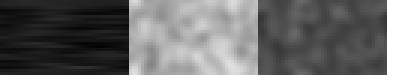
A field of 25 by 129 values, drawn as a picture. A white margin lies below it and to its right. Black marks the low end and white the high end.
The table splits into one row of 3 panels. Panel 1,1: very low, streaked across, faint in contrast. Panel 1,2: high, blotchy. Panel 1,3: low, blotchy, faint in contrast.
